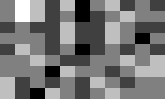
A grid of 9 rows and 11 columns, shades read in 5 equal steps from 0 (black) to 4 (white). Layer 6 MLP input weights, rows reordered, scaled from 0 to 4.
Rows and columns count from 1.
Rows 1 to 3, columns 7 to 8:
2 3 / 1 2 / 1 3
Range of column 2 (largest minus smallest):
3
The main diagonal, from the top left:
2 4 1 1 2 1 2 2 2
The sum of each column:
18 21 18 11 21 7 15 21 17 16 17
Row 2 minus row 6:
0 2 0 -1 1 -1 -1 0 0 0 -1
